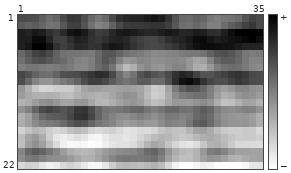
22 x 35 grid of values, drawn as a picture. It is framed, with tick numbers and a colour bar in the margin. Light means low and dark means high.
Stripes running across repeat 4 times from top to bottom. There is an overall slope up to the top. On average the colour sits 50% of the way up the scale.
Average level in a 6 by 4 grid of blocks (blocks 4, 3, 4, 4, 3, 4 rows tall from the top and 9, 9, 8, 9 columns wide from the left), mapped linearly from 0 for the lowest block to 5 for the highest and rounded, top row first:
5555
4434
2333
2222
1011
1000
